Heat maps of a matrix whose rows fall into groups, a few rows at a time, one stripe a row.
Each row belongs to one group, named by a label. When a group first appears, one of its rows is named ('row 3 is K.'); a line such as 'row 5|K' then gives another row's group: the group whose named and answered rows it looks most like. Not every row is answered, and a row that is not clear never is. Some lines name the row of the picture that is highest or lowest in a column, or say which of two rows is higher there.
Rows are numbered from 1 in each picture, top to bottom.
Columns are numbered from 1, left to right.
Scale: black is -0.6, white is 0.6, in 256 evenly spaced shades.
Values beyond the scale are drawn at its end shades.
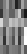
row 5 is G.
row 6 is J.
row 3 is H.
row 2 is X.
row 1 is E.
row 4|G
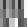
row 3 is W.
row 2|G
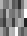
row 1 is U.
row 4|W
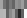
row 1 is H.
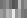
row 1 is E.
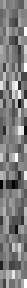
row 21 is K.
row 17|U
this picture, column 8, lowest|25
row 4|G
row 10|W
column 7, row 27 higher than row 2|No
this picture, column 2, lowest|15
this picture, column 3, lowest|21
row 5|E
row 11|X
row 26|E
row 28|X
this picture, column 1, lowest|21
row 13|E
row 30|K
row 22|X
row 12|G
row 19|E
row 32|G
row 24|U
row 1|U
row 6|U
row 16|X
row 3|E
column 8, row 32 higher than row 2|Yes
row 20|U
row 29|E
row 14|X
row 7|U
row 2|E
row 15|X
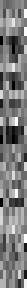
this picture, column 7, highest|31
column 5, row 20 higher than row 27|Yes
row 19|U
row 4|G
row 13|E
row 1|H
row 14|W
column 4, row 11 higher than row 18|Yes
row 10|K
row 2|G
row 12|K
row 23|K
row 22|W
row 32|U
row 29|E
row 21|U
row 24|H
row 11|H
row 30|H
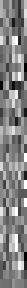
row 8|J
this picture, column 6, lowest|14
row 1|U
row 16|U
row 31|X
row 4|U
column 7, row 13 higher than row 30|No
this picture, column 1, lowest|10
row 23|G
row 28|W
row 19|H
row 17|J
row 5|W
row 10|K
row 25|H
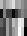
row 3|X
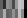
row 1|X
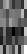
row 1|K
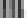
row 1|G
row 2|G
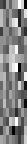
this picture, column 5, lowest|15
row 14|W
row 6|W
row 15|K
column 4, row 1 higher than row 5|No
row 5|U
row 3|W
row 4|X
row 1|X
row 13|E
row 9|U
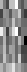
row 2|X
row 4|W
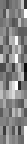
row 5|W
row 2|G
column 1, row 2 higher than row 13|Yes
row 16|G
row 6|X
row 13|X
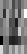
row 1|U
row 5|K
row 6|H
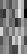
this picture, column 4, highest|4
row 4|H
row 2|X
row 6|E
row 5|X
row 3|E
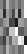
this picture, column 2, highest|3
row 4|W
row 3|E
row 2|G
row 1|G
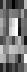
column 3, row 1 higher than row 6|No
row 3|W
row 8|K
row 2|J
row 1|K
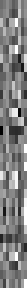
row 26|U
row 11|X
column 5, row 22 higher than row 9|Yes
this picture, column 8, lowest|8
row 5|E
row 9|X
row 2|E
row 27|K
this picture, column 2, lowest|24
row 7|U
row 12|E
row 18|U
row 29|W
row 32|G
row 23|G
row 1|E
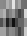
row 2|U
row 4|U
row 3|K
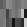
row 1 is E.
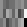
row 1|H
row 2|G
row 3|J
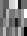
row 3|E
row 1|W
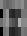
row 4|K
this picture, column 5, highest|1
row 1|H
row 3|E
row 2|K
